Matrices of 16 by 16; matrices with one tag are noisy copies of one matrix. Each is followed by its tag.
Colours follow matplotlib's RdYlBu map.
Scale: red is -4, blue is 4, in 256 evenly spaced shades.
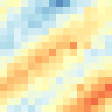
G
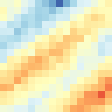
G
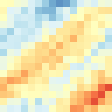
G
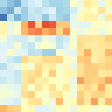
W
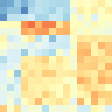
W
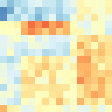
W
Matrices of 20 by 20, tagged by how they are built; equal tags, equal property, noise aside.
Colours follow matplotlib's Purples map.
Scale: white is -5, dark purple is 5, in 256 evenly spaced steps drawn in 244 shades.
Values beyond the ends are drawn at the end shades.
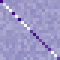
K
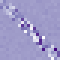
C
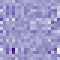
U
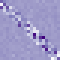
C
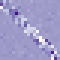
C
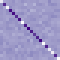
K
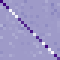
K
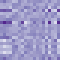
U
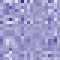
U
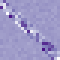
C
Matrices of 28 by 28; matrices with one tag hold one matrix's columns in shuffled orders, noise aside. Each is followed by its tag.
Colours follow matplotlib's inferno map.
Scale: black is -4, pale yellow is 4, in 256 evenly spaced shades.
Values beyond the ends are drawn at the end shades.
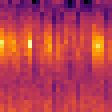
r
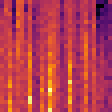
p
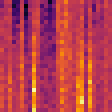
p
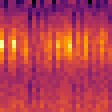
r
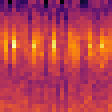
r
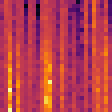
p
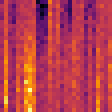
p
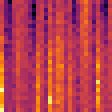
p
